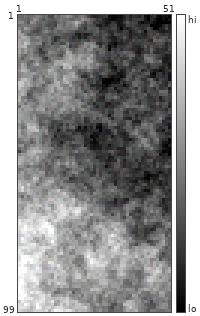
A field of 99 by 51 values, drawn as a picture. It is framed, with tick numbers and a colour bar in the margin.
Ninth with the highest average: bottom left. Mirror symmetry: none. Grain: blotchy. Stripes: none. Slope: up to the bottom left. Odd rows or columns: none.
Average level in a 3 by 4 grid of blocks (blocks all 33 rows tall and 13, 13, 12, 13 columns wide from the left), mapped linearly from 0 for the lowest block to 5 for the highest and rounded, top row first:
2200 / 3100 / 5332
